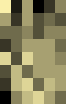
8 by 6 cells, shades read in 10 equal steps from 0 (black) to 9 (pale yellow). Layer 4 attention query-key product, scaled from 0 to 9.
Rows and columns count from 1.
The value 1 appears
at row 1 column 2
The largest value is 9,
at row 1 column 1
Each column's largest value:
9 7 8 8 7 6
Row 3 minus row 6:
1 -3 1 -3 -1 -1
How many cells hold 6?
13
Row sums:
23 24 26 28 36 32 34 30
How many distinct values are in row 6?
4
